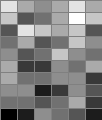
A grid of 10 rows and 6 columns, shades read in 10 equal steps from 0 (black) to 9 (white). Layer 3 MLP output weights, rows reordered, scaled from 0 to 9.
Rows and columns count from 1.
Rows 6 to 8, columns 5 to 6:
4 6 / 5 2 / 5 3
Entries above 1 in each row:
6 6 6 6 6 6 6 5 6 3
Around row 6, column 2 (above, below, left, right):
3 4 6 2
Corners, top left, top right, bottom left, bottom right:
8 6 0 1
